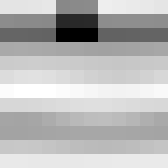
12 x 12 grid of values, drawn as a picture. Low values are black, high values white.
Overall the values sit about 70% of the way up the scale. Horizontal stripes repeat 2 times down the table. An odd patch, lower than its surroundings, sits in the top middle. The ninth with the lowest average is the top middle.
